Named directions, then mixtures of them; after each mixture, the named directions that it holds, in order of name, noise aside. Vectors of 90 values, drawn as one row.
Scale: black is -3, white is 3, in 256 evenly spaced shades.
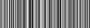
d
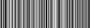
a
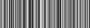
d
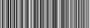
a, d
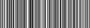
a, d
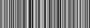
d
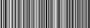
a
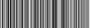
a, d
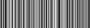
a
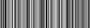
a, d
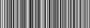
a, d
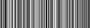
a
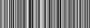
d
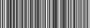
a
